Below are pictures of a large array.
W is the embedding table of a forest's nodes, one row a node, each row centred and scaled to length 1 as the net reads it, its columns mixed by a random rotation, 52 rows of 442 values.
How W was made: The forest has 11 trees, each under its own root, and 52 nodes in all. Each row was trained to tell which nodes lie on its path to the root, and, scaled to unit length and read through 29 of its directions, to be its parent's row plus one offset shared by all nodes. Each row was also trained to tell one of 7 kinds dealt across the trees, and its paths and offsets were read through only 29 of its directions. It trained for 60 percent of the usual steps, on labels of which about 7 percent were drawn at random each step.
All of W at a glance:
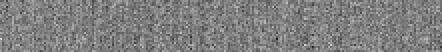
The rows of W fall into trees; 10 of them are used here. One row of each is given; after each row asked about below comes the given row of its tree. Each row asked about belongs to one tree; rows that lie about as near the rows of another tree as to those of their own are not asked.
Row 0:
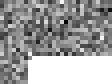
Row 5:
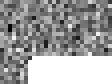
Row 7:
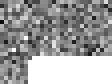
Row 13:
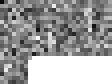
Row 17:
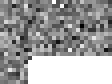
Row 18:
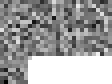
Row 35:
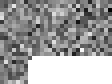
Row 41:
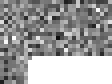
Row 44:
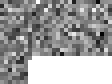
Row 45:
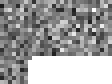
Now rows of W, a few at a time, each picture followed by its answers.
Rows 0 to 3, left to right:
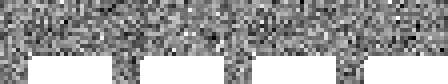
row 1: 18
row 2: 0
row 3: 17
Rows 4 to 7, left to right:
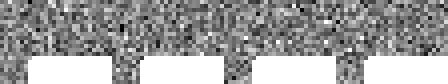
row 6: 41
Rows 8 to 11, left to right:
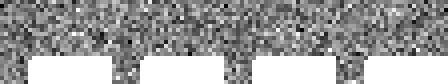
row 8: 18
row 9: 44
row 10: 7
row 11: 35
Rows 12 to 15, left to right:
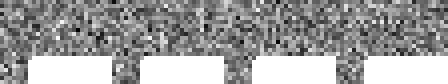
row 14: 44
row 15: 0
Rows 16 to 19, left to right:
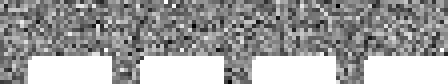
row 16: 44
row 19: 7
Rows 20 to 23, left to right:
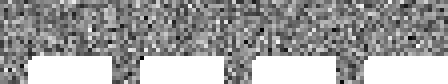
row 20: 7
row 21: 35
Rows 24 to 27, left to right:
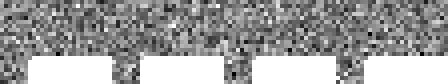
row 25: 0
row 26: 17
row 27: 41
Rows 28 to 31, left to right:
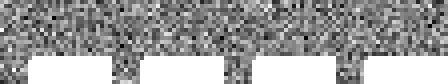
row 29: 35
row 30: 0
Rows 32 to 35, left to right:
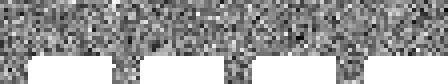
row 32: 7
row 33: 5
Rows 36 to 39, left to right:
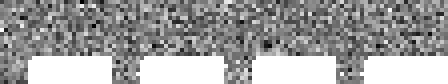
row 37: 45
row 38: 5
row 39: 45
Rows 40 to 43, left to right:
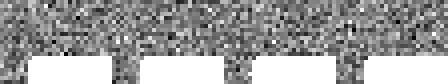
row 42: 45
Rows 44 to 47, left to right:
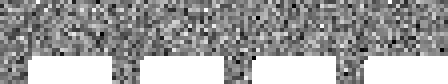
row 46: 35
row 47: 17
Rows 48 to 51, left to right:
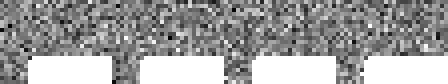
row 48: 45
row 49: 41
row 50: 17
